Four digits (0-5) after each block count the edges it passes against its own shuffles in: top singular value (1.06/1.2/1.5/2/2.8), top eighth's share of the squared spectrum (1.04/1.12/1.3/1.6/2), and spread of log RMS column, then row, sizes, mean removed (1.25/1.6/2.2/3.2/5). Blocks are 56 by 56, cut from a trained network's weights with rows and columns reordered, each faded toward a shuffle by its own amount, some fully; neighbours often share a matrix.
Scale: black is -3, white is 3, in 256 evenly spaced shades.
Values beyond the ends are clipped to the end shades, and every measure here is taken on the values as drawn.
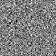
3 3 1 1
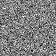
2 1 0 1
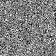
0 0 0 0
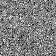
0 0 0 0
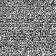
2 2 2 0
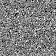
0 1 0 0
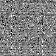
2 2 2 0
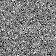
0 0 0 0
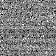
2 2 2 1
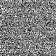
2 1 1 0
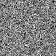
0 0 0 0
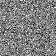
0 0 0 0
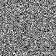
2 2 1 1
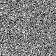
1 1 0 0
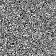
0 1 0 0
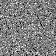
0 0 0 0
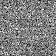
1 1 0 0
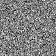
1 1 0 0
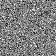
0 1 0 0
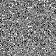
2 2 1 1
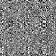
3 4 2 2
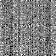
3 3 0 3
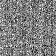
2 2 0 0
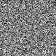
2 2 1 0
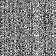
3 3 0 2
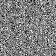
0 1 0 0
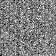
1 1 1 0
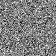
0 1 0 0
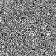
2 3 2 1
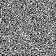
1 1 0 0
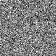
0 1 0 0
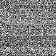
2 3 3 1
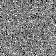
0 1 0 0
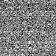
2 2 2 0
